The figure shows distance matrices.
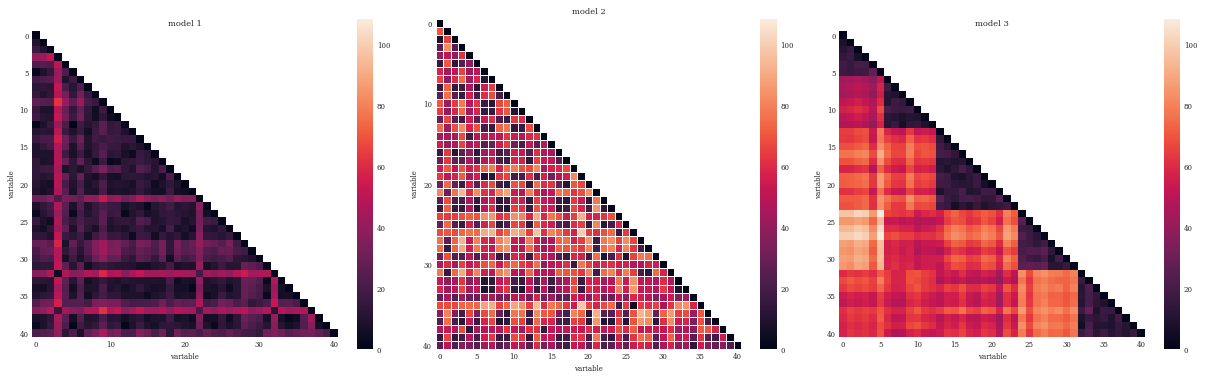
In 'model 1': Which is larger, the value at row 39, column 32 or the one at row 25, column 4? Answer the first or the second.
the first
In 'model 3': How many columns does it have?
41
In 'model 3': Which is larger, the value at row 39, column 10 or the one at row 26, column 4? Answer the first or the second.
the second
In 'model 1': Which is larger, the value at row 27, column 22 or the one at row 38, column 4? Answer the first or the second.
the first
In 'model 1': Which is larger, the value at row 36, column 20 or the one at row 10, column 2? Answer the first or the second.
the first
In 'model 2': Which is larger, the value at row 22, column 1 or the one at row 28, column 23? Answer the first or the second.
the second
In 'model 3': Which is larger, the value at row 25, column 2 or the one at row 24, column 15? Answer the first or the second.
the first
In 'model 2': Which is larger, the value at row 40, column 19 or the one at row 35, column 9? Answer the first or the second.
the second
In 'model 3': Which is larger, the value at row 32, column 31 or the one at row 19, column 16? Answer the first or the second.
the first
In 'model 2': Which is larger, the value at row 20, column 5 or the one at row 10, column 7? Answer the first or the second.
the first
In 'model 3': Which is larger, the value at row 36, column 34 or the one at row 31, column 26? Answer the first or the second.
the second
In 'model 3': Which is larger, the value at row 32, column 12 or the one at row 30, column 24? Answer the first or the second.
the first
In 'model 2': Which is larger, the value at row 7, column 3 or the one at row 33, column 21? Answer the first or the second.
the first
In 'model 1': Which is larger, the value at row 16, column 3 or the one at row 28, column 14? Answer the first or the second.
the first
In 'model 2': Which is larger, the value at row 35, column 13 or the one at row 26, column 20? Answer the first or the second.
the first
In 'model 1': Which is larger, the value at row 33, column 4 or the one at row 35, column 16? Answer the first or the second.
the first
